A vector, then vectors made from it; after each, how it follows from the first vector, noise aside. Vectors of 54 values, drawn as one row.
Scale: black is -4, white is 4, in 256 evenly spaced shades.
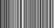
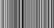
negated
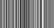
wrapped around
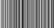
negated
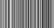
wrapped around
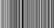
negated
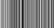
negated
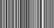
wrapped around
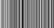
negated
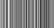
wrapped around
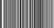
wrapped around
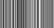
wrapped around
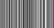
wrapped around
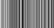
negated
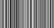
wrapped around
